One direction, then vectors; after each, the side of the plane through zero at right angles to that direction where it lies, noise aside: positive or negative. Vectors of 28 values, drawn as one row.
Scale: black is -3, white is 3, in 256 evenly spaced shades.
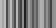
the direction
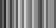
negative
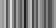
positive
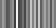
positive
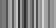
positive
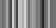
negative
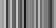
positive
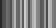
negative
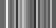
negative
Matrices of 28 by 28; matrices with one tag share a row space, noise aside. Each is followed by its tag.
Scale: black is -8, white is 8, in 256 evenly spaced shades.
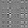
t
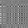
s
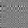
s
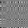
s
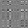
t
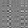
t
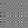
s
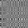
s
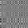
s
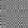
s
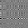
s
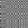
s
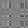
t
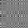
s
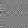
s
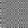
s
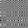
s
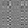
t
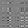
t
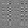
t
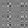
t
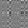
t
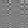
t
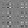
t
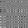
s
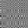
s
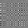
s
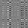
t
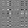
t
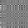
s
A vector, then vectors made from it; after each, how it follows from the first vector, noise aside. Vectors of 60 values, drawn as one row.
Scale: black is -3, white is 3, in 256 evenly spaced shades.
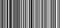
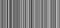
shrunk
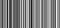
copied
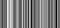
sign-scrambled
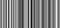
sign-scrambled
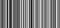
copied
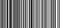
copied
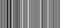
partly zeroed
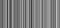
shrunk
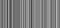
shrunk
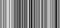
sign-scrambled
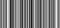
sign-scrambled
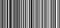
copied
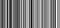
copied
